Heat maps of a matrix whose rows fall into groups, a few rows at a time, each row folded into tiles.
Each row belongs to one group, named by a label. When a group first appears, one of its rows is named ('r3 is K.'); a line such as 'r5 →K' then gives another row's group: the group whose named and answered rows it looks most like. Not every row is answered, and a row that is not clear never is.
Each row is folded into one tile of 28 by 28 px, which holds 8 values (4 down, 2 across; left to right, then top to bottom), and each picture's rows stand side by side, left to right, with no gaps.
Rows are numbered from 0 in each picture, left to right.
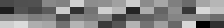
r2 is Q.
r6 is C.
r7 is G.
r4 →Q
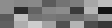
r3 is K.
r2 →C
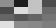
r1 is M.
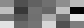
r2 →K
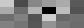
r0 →M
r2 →M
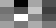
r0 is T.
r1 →M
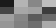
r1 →Q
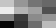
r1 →C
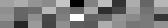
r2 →T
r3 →Q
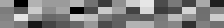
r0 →T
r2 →K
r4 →Q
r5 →M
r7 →T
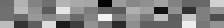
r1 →C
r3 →T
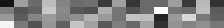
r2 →C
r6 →T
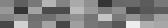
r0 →C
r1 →Q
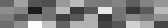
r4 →C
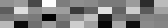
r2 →C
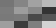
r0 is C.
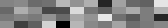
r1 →C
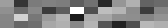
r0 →T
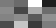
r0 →C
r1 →M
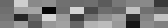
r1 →K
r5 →T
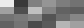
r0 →M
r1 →G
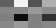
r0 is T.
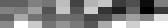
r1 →M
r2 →M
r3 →Q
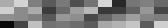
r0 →G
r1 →M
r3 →Q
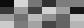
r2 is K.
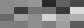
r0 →K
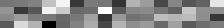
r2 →M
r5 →T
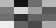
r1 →Q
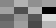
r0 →Q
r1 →K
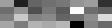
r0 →T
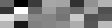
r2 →T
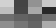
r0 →M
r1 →Q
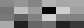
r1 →K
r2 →G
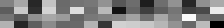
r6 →T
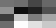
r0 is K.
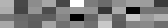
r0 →M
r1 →Q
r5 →T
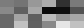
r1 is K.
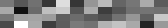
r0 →C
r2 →M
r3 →Q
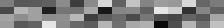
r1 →C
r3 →Q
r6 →Q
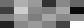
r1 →T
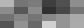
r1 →C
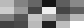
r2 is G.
